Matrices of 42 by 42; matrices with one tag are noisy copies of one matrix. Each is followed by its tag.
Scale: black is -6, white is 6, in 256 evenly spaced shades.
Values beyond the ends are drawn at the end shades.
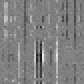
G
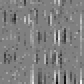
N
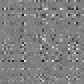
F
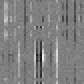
G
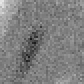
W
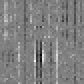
G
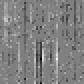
G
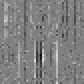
G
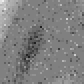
W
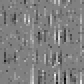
N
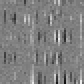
N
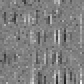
N
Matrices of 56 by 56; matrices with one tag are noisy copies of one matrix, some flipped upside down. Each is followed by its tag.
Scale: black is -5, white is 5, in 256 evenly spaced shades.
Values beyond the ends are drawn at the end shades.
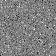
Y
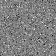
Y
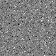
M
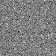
M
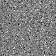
M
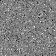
Y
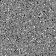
Y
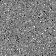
Y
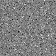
M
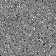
Y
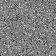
Y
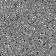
Y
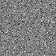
M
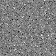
M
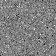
Y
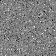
Y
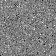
Y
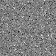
M
